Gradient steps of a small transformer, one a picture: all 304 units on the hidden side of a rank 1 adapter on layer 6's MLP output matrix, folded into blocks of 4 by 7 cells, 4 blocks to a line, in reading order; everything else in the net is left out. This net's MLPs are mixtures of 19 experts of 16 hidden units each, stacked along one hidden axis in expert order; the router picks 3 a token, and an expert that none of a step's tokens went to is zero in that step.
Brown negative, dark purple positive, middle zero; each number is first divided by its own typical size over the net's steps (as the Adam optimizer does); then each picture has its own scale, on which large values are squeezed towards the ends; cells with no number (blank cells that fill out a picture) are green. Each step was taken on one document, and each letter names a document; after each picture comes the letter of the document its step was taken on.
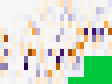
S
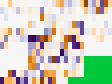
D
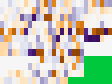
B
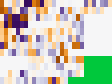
B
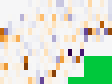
S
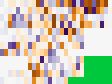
B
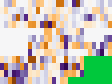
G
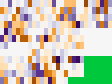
D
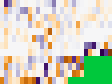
G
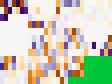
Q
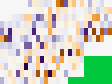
S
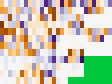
B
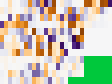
B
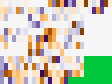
D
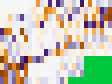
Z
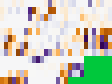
Z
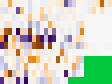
D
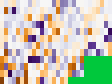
G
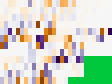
D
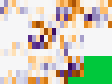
Q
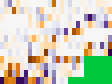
G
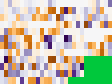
G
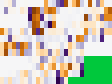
Z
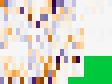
D
